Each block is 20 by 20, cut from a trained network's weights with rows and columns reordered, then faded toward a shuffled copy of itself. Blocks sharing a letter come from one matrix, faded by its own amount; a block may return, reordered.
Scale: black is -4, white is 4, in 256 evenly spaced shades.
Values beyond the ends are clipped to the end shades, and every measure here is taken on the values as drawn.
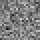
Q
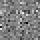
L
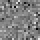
L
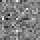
L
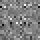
Q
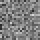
Q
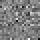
Q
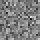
Q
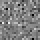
L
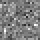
L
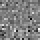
L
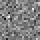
L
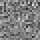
Q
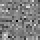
L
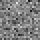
L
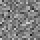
Q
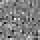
L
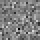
L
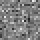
L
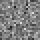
L
